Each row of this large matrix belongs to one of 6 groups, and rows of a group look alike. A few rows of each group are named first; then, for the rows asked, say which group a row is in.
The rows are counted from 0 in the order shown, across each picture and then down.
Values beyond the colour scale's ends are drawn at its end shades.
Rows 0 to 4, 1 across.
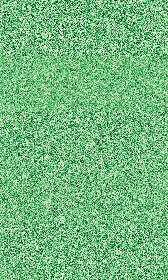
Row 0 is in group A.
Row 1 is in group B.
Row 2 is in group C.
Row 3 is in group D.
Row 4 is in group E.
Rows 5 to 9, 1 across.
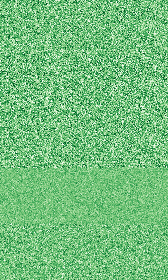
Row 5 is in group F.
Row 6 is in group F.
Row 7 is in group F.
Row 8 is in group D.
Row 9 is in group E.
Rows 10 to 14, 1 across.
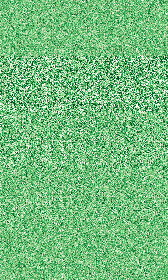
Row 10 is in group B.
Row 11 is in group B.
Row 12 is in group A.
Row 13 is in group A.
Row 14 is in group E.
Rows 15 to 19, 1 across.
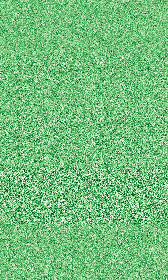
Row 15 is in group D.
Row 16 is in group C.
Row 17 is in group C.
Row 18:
E
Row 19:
F
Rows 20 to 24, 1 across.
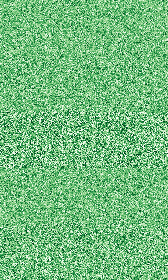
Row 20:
A
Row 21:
E
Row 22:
A
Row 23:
E
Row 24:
A
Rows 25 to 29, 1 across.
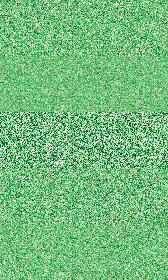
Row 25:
F
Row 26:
E
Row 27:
D
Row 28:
E
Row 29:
B
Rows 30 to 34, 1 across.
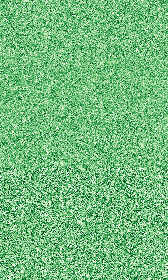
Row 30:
B
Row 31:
C
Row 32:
D
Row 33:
A
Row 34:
A
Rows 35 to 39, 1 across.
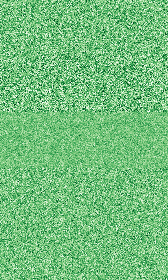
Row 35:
A
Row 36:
A
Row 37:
C
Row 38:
D
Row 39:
F
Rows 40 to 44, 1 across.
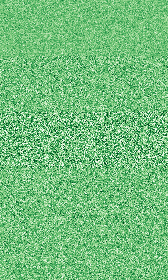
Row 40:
E
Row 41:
A
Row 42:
C
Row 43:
B
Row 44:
E
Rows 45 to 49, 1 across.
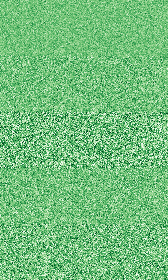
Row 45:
D
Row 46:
D
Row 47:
D
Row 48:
F
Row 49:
B
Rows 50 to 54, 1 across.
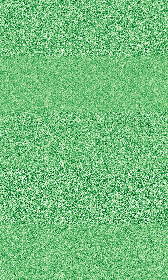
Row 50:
E
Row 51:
F
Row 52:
C
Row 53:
E
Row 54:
D
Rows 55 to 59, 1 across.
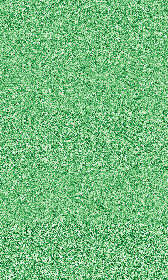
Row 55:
E
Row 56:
A
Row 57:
A
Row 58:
D
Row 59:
A
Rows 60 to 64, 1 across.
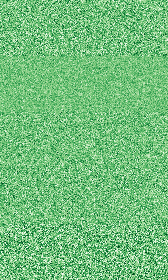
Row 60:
A
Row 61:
E
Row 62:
C
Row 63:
F
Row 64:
E
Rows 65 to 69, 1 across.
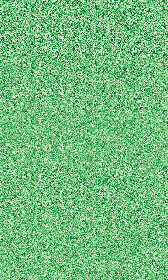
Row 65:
A
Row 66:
A
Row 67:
A
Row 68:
A
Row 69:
B
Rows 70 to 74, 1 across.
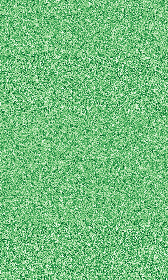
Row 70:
F
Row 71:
F
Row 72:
B
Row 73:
A
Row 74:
F
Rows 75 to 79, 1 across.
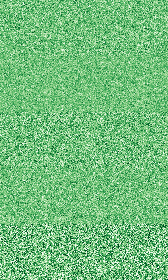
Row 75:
E
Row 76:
E
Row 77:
C
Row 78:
B
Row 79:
B
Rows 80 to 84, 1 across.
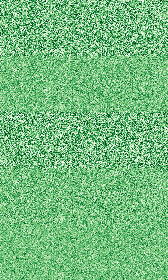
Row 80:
D
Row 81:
D
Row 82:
E
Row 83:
D
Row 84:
B
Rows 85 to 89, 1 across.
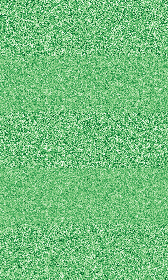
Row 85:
F
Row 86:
E
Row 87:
E
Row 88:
E
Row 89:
C
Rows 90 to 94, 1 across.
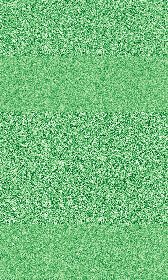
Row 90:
A
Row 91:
C
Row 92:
B
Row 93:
A
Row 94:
D
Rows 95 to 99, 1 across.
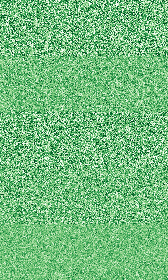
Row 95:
F
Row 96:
E
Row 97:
C
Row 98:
E
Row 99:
B
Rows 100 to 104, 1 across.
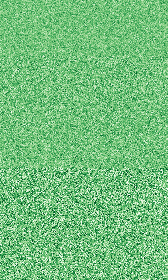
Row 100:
B
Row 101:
D
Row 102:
B
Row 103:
D
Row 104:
A
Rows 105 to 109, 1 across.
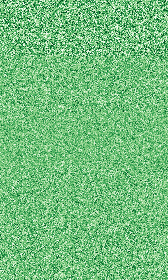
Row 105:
E
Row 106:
B
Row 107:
E
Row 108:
D
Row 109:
D
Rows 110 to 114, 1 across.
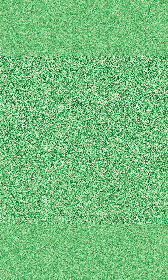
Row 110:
B
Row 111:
B
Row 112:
E
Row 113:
B
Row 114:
D
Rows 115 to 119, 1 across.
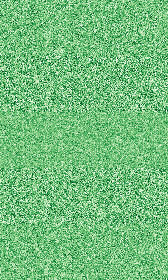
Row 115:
D
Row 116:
F
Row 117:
E
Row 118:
B
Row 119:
F
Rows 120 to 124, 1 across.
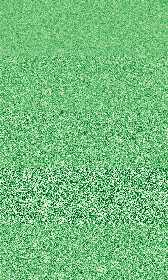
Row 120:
B
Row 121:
A
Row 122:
E
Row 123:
B
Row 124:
B
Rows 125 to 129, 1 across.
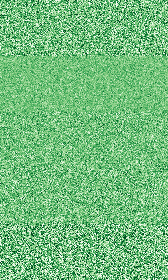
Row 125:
F
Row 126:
A
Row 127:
F
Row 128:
D
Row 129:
A
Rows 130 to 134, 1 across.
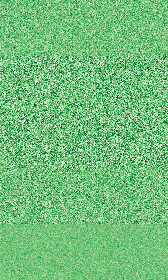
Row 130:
F
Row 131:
C
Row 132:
E
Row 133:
A
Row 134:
B
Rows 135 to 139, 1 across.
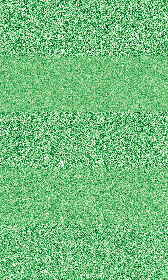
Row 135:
E
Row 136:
F
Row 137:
C
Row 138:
C
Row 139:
A
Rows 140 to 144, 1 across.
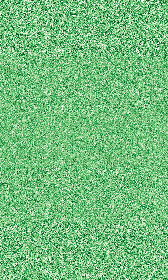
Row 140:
B
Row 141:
E
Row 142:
D
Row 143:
F
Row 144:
A
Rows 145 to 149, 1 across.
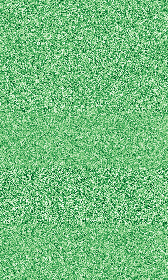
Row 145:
E
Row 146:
F
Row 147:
D
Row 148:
A
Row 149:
A
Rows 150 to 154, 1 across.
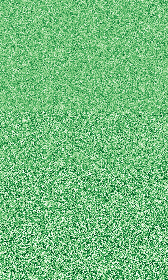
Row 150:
B
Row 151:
D
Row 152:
D
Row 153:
E
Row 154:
B
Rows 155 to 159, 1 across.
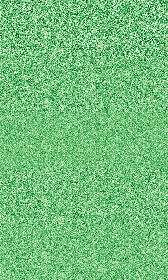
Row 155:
B
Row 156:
C
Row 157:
E
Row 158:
B
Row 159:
B
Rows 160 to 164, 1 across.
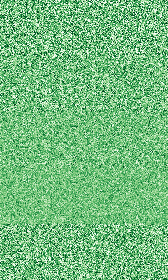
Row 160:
F
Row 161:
A
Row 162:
B
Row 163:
B
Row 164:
A
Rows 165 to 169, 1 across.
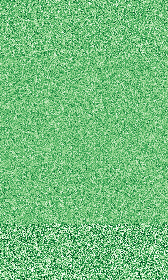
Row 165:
F
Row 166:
C
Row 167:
F
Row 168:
A
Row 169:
F
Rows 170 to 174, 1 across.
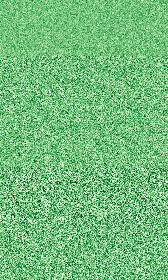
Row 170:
B
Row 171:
A
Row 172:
C
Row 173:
B
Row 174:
E
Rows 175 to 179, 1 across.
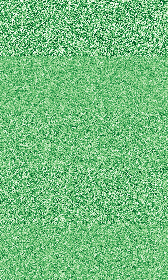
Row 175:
D
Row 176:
C
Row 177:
B
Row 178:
D
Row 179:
D
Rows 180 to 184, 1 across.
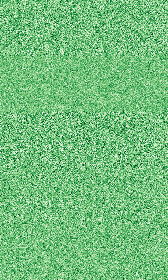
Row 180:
C
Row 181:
B
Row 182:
A
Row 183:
A
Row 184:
B
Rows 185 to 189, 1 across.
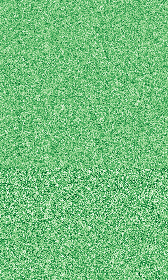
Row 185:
C
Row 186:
E
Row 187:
C
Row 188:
F
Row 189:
F
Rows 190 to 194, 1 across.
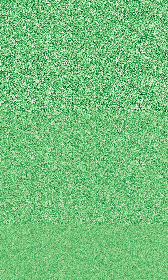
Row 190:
F
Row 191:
F
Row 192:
F
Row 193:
A
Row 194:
D
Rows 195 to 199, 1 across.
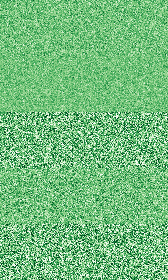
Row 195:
F
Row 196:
E
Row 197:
F
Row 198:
C
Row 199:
A
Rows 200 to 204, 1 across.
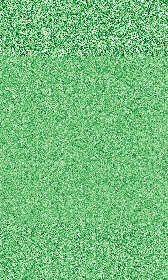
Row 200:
B
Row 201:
A
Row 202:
D
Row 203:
A
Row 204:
A
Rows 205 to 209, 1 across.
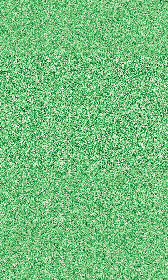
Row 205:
D
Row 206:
F
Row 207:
D
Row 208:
D
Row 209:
A
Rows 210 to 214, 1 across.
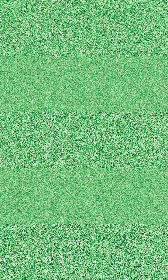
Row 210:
A
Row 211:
F
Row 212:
D
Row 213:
C
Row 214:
A
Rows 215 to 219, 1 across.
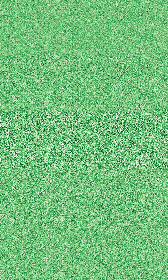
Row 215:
F
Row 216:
F
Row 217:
F
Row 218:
D
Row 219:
D
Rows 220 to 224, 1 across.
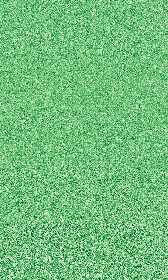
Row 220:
A
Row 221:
F
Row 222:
E
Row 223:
C
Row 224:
A
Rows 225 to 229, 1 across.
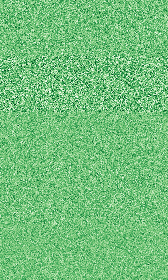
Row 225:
E
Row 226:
A
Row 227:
D
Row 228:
F
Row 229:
A
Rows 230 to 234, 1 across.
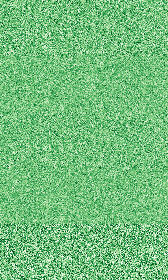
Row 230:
A
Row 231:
C
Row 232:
A
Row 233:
D
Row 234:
F
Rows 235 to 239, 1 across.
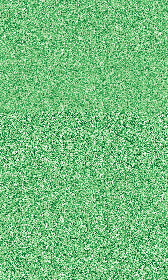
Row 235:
E
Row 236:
C
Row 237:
A
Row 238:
C
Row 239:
B
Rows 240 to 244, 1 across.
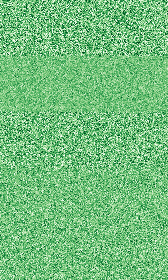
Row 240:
A
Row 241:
D
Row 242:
E
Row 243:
F
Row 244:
D
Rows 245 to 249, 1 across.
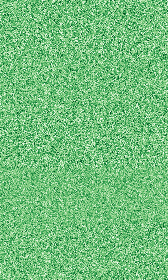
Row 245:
A
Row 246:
B
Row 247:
C
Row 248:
A
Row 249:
B
